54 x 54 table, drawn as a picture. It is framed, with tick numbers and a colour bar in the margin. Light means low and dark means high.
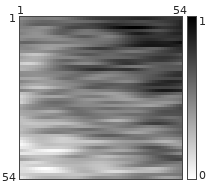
There is an overall slope up to the top right. The ninth with the highest average is the top right. On average the colour sits 50% of the way up the scale. Neither half mirrors the other. The ninth with the lowest average is the bottom left.
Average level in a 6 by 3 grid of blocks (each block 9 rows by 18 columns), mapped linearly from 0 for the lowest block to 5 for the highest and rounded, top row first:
345 / 244 / 234 / 223 / 022 / 012
